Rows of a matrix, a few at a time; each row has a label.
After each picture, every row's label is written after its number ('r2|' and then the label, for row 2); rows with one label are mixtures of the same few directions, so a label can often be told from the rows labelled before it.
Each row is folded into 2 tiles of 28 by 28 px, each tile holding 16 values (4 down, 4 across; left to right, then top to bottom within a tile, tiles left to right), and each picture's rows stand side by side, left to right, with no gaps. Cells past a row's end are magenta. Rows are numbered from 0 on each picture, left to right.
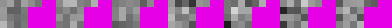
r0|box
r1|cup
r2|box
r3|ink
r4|box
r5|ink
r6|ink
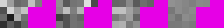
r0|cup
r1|cup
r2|ink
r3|cup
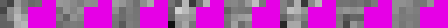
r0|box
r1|cup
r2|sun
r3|box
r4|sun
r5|box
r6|sun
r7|sun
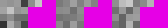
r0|box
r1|cup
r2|cup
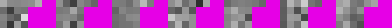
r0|ink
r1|cup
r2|sun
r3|cup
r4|ink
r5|ink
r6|box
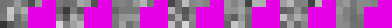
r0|box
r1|box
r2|sun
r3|cup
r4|box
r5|cup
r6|box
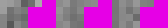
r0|sun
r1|box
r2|ink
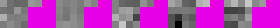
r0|ink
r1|box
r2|ink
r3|sun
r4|ink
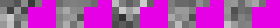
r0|cup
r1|ink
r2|cup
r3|ink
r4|box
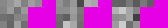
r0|cup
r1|box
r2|ink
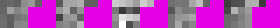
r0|sun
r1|ink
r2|sun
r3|sun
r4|sun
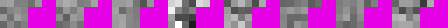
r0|cup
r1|cup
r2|sun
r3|box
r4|cup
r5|sun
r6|box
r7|cup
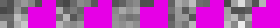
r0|box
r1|cup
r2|sun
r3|ink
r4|cup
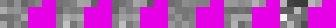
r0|ink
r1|sun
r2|sun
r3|cup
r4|sun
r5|ink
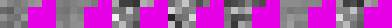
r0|ink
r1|box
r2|ink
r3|ink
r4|sun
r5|sun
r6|ink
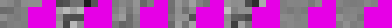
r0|ink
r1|sun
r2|box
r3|ink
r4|sun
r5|cup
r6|ink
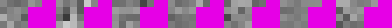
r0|ink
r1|box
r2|sun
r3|cup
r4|ink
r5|ink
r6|cup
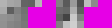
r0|sun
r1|box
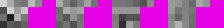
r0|cup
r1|cup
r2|sun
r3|box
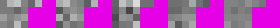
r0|cup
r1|cup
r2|ink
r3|box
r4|box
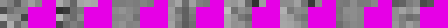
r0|ink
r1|ink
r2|ink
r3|box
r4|sun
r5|sun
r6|box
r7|sun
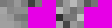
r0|sun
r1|ink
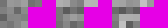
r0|ink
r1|sun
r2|sun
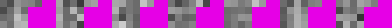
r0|box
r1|ink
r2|box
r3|cup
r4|sun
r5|box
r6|ink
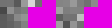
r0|sun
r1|ink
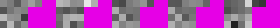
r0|ink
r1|sun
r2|cup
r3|cup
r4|box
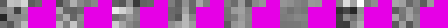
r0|ink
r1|cup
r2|ink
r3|box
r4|box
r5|sun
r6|ink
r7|cup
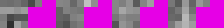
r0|sun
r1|sun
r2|box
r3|box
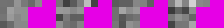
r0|box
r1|cup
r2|sun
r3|ink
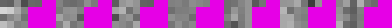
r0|ink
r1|ink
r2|ink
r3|ink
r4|box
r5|sun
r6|box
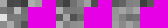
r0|ink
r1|cup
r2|sun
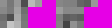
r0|box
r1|sun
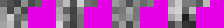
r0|cup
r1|box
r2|cup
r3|box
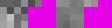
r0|cup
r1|sun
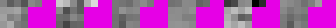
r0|ink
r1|sun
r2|sun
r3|sun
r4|sun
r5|sun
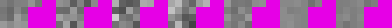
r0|box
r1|cup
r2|ink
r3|box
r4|ink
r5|sun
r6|box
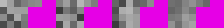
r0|cup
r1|ink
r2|box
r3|box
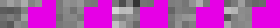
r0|ink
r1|ink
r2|ink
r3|sun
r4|ink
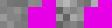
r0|ink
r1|cup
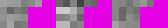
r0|sun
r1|ink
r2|box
